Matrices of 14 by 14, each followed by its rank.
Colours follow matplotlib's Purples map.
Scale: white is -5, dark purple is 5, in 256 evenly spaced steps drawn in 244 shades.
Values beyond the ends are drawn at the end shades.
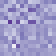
three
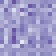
three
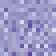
three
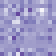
three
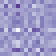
two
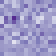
three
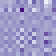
two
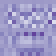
three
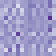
three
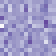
three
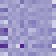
two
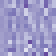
three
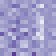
three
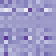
two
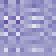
two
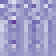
two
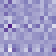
two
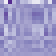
two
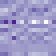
two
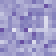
three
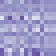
two
